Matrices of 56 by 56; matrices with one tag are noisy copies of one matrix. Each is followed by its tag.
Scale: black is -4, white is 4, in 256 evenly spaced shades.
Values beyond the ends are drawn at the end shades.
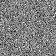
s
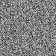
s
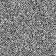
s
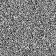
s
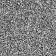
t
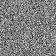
s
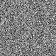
s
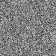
s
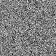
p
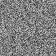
p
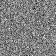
s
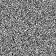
p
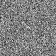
s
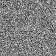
t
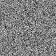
p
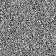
s
